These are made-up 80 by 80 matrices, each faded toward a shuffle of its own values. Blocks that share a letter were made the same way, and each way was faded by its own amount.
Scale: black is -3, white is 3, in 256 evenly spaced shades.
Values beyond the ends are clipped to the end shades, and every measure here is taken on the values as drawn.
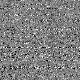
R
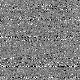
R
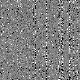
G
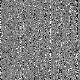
G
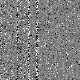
G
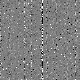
G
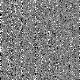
G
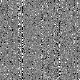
G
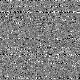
R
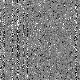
G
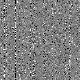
G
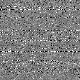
R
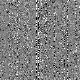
G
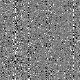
G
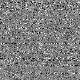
R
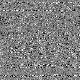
R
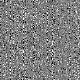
G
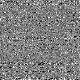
R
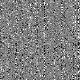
G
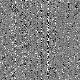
G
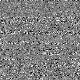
R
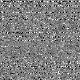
R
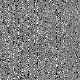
G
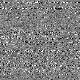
R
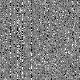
G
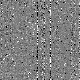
G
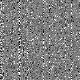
G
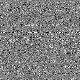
R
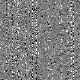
G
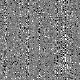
G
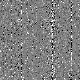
G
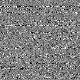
R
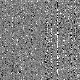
G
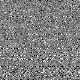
R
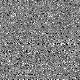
R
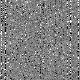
G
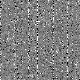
G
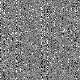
G
